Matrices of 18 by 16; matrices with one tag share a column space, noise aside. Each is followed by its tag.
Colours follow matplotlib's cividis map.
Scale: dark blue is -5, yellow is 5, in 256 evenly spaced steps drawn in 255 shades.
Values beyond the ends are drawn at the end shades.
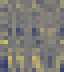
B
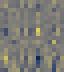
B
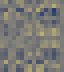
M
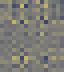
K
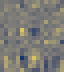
B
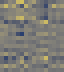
K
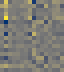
K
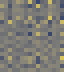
K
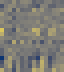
B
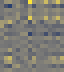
K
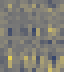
B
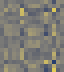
M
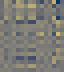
K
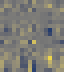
B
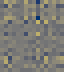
K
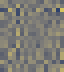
M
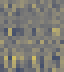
B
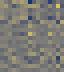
K
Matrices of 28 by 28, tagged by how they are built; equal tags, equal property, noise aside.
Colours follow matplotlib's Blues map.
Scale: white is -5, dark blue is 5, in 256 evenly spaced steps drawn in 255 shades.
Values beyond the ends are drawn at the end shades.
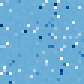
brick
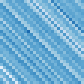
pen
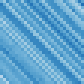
pen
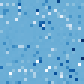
brick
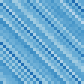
pen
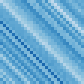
pen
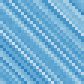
pen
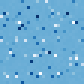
brick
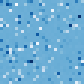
brick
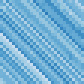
pen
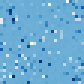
brick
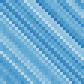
pen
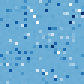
brick
